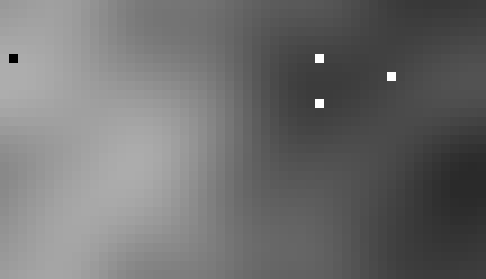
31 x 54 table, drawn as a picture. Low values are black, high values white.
Values rise toward the left. Four lone cells stand out: three far higher and one far lower than their neighbours. No regular stripes run through it.
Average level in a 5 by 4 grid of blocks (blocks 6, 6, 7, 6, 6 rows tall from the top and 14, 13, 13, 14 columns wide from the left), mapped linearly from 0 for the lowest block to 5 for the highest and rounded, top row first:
5 3 1 0 / 5 4 1 1 / 5 4 1 0 / 5 4 2 0 / 5 4 2 0
